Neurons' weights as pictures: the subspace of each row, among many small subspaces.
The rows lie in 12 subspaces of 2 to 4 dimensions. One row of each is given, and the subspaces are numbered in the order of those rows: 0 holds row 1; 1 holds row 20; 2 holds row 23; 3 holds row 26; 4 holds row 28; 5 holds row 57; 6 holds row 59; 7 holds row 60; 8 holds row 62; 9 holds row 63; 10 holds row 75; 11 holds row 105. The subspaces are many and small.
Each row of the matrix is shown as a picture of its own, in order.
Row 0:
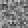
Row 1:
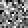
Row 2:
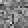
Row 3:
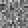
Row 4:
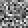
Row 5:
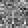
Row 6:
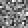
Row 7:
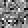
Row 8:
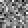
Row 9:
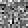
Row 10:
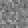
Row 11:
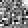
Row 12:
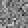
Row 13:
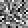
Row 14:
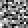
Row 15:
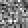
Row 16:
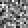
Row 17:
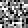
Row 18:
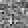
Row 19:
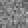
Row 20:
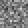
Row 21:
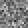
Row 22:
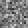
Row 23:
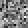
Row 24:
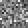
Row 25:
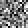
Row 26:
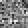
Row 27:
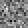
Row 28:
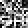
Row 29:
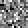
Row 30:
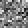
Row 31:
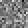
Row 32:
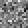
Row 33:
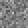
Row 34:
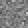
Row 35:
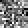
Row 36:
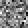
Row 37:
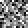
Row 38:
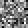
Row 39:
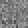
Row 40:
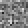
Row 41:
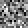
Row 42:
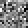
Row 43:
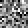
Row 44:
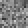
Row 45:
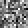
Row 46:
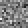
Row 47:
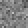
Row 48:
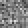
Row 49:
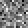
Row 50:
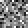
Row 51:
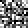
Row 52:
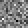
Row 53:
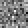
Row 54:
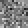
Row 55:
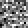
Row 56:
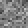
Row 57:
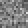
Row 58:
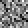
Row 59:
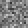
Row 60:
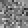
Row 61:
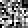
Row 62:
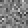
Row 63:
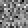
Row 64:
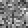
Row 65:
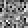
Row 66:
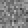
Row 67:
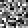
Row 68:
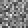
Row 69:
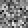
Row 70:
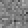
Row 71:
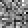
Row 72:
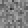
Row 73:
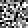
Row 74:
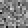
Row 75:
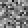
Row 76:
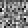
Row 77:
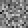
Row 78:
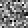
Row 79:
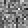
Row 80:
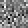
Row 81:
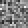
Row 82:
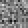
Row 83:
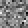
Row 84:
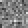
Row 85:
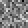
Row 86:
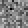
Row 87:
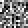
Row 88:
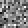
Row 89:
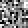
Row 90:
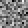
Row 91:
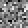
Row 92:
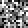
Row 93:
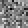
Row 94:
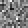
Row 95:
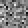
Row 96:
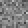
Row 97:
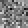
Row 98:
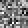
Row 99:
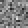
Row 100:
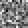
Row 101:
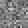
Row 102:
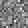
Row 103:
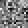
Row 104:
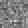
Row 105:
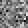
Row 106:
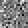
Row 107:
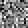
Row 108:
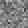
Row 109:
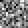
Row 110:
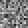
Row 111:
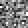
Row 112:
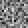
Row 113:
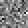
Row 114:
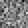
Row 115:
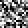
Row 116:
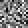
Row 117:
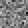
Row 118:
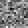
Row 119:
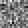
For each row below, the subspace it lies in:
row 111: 8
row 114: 9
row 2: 7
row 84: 1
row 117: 11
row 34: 11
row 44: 0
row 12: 9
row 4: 8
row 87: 2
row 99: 2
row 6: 11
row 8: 1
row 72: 7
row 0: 2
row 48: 3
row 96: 5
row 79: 6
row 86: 7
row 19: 5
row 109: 5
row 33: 0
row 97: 7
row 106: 9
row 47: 0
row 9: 2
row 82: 3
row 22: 6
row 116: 8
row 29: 10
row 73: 9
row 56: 0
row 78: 11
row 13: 8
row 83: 11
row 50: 1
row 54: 7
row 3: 2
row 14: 2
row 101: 10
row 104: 1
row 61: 4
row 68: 8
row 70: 4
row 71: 4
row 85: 9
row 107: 6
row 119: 2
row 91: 3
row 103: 10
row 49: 4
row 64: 2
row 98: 10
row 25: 8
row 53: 5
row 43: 8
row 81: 10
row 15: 3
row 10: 0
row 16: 10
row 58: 9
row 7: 6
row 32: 3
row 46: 9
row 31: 11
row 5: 2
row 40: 10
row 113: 8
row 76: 10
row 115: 3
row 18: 10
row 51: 3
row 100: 0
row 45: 6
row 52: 8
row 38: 6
